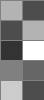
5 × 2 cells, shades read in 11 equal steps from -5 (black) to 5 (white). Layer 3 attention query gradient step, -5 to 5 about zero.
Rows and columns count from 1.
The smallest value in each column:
-3 -2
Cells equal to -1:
1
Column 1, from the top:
2 -2 -3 0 3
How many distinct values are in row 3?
2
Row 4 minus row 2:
2 -3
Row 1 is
2 -2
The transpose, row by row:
2 -2 -3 0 3 / -2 2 5 -1 -2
